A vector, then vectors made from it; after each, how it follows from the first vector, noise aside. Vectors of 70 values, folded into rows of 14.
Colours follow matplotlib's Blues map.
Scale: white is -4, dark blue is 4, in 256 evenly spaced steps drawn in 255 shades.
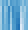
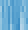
shrunk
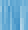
shrunk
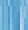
shrunk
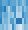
sign-scrambled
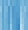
shrunk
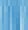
shrunk
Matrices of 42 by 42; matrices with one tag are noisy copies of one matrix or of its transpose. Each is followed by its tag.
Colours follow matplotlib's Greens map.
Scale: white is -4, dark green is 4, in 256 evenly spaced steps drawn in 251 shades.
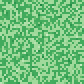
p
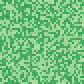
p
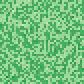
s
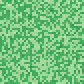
p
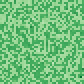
s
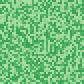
s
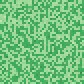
s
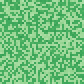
p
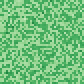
s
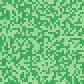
p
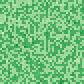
s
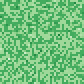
p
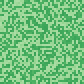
s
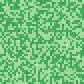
p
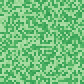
s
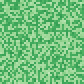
p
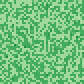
s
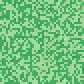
p
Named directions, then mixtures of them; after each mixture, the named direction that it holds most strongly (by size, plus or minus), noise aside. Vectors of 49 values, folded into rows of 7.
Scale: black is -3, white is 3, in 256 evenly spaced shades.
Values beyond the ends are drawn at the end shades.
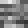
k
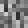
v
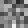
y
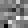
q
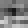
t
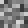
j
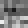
t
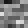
k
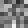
y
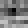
t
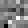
q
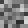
j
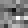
q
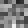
y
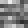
k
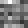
k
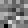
q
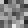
j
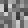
v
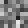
j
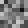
j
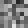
y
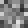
j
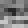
t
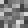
j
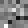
q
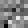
q
